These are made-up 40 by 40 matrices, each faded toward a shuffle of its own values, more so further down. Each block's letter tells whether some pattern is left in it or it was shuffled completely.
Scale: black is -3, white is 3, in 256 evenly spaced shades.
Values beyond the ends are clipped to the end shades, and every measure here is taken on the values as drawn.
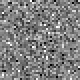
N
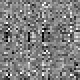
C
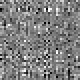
C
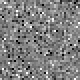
N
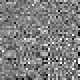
C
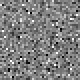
N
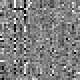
C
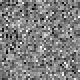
N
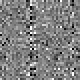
C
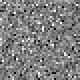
N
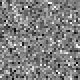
N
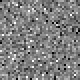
N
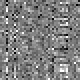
C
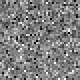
N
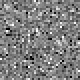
N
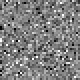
N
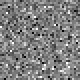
N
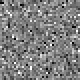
N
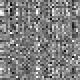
C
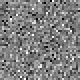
N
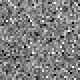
N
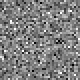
N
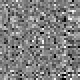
C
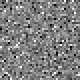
N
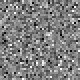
N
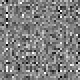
C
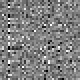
C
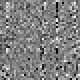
C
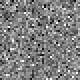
N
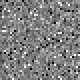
N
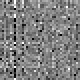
C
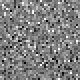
N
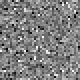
N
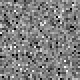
N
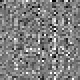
C
